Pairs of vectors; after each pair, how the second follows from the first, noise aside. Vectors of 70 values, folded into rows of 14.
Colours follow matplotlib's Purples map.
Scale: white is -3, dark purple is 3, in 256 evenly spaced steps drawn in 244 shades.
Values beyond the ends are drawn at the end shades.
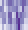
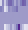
partly zeroed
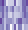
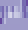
partly zeroed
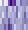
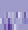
partly zeroed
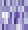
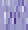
partly zeroed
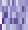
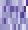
reversed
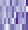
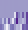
partly zeroed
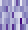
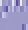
partly zeroed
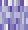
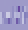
partly zeroed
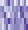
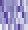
reversed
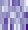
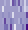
partly zeroed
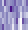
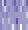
partly zeroed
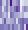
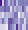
reversed
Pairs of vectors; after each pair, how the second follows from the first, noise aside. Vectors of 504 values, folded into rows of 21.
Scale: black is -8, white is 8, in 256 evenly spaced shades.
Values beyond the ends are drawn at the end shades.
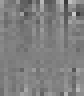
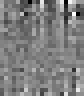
scaled up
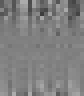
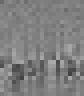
wrapped around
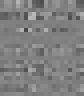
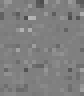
partly zeroed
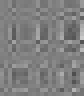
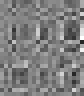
scaled up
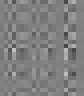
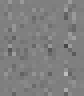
partly zeroed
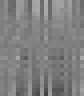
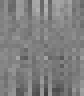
copied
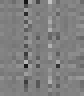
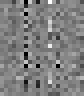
scaled up
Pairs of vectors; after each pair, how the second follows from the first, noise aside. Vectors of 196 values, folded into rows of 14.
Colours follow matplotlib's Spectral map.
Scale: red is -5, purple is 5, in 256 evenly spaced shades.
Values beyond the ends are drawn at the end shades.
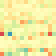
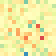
shuffled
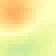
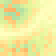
sign-scrambled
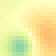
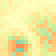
sign-scrambled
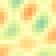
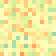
shuffled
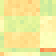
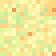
shuffled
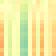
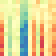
scaled up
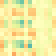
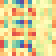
scaled up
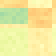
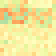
sign-scrambled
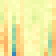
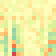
sign-scrambled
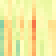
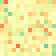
shuffled
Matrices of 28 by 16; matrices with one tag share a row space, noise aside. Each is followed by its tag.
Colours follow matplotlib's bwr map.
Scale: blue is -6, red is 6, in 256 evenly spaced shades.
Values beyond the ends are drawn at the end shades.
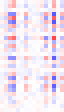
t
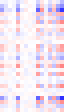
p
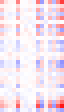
p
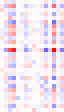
t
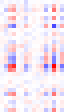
t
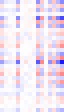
p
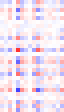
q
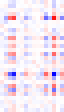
t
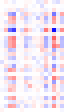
t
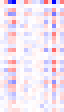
t
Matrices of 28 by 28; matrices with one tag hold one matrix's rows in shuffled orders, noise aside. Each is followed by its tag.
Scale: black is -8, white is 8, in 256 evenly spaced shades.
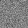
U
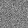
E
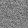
U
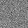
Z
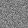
U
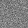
U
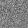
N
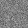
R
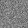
R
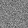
U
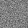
U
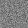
N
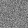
Z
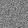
Z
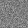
N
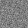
N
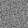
E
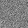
Z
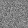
U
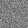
E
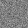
N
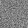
E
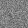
N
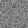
E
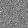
Z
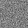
Z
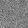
Z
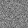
N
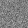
N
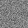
E
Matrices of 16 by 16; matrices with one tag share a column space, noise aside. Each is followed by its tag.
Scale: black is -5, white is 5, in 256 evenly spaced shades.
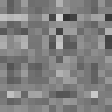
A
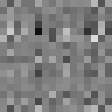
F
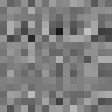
F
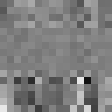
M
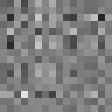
A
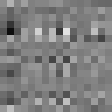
F
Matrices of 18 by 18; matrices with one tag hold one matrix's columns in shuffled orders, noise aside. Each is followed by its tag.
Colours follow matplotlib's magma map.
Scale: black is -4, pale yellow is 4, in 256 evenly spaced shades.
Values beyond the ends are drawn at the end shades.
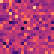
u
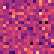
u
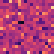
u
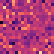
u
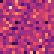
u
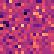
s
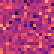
s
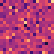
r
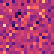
s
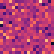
r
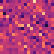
s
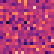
u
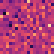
s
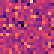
s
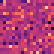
u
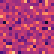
u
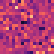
u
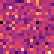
u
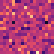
u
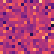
r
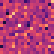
s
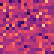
s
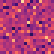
r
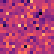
s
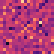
r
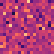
s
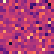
r
